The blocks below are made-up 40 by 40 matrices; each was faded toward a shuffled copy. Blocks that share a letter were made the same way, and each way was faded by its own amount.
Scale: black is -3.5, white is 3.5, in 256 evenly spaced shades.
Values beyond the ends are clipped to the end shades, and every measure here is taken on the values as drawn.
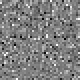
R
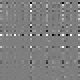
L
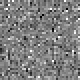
R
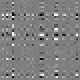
L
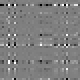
L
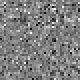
R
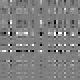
L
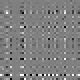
L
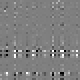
L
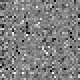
R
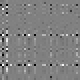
L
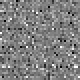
R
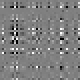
L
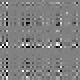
L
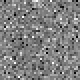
R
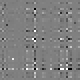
L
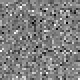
R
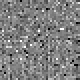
R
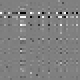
L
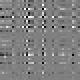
L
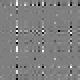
L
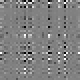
L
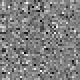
R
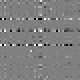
L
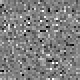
R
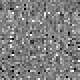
R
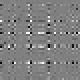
L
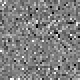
R
